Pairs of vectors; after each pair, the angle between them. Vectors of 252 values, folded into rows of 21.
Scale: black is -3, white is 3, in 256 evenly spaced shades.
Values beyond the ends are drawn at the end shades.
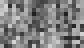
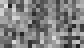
nearly parallel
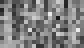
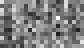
nearly opposite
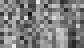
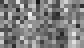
nearly opposite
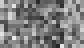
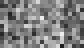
nearly opposite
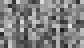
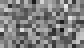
partly aligned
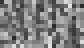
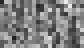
nearly parallel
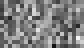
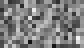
nearly parallel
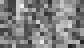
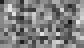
partly opposed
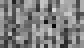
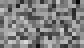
orthogonal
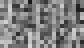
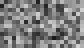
orthogonal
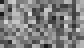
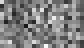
nearly opposite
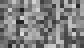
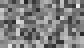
nearly opposite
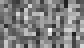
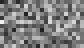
orthogonal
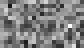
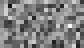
nearly parallel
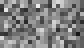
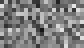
partly opposed
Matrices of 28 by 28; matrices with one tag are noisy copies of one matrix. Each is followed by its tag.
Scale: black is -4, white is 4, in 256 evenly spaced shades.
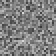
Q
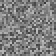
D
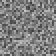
Q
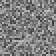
Q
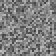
D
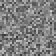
D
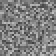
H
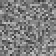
H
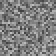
H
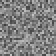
Q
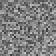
H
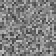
D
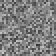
D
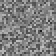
D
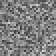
H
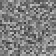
H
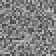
Q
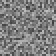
Q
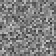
D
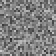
Q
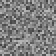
Q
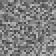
H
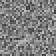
Q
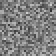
H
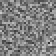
H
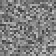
H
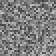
H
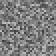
H
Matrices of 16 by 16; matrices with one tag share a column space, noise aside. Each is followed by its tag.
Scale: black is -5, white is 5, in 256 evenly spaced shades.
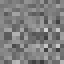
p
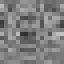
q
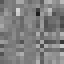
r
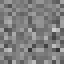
p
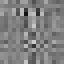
r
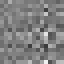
p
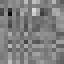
r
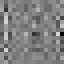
q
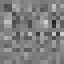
q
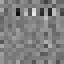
r
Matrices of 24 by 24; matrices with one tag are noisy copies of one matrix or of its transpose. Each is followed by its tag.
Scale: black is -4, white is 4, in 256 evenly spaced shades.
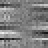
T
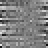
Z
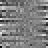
Z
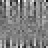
Z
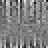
Z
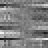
T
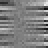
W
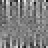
Z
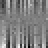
W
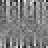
Z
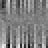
W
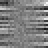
W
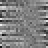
Z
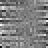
Z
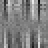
T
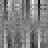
T
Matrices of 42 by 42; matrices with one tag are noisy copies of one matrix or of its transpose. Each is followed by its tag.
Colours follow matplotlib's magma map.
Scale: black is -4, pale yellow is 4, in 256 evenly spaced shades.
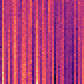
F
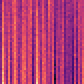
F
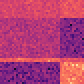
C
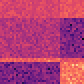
C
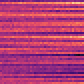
F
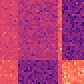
C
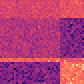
C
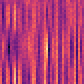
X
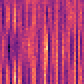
X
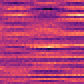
X
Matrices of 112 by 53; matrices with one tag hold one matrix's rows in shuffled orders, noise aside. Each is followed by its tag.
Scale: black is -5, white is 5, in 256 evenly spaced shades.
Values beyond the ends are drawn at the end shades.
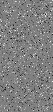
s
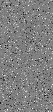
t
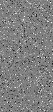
s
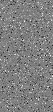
s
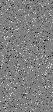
t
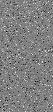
t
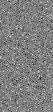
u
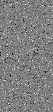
t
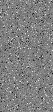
u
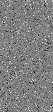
t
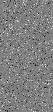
t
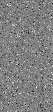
u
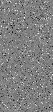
s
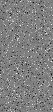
u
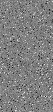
s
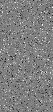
s
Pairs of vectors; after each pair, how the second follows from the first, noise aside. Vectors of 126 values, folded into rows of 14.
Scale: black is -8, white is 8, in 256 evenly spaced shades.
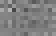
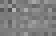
negated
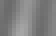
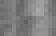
wrapped around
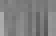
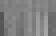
negated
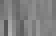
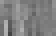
negated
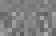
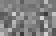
scaled up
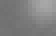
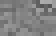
sign-scrambled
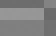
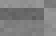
negated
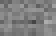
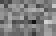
scaled up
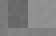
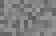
shuffled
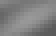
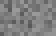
shuffled
